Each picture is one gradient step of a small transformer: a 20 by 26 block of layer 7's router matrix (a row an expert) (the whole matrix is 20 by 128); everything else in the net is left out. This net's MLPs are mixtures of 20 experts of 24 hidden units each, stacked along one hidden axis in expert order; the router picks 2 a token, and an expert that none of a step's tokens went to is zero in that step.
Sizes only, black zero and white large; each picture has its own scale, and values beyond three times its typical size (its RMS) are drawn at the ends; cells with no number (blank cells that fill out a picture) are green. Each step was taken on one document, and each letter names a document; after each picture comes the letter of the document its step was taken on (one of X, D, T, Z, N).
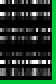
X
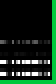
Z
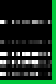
Z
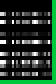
Z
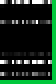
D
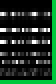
X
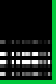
Z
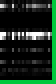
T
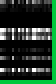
T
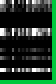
T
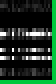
T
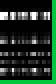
X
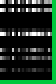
T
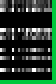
T
